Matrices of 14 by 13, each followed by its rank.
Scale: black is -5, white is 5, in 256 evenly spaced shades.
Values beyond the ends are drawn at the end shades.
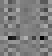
two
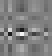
one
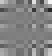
one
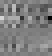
two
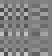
one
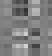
one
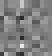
two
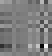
one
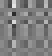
one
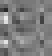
two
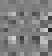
two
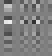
one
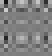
one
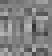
two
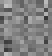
two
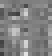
two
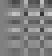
one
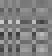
one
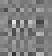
two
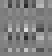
one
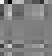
one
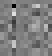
two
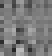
two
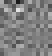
two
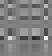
one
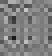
two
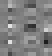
two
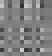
one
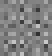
two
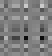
one
